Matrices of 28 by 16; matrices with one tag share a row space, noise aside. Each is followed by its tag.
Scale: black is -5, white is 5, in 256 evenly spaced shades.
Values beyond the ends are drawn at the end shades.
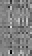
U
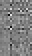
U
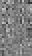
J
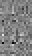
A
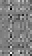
U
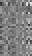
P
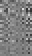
P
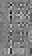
U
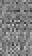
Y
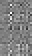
U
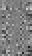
J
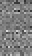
Y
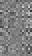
P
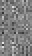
A
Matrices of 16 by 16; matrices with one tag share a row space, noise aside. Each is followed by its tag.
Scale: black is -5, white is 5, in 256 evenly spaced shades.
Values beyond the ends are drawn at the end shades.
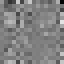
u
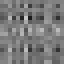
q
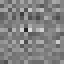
q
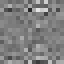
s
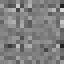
u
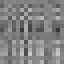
q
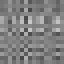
q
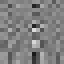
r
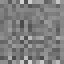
q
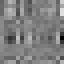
u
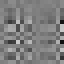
u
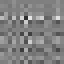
q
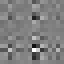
r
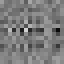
q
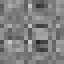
s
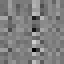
r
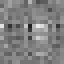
s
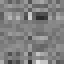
s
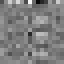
s
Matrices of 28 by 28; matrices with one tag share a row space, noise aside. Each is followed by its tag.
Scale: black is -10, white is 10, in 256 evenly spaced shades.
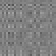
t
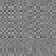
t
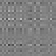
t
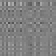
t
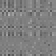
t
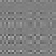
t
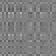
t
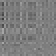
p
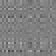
t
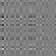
p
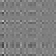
p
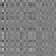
p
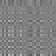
t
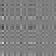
p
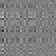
p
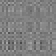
t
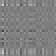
p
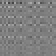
t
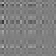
p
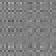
t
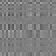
t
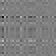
p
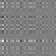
p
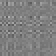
t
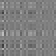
p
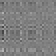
p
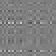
t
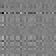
p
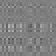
t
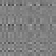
t
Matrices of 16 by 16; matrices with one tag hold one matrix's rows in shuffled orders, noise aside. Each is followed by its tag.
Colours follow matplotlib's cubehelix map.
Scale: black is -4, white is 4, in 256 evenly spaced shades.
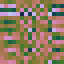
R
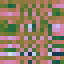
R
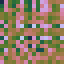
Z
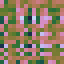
Z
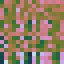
Z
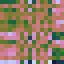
R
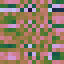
R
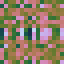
Z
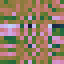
R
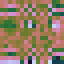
R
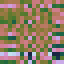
R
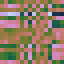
R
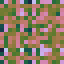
Z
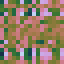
Z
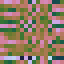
R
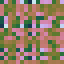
Z
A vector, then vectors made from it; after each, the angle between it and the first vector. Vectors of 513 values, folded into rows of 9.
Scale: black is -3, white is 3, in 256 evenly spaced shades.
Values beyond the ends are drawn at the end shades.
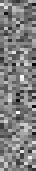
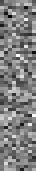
orthogonal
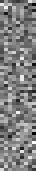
nearly parallel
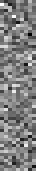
orthogonal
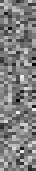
nearly parallel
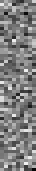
partly aligned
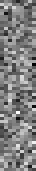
nearly parallel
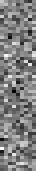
orthogonal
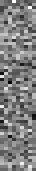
orthogonal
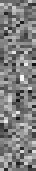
nearly parallel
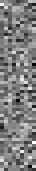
nearly parallel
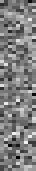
partly opposed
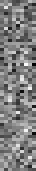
nearly parallel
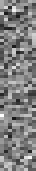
partly aligned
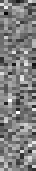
nearly parallel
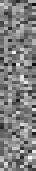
nearly parallel
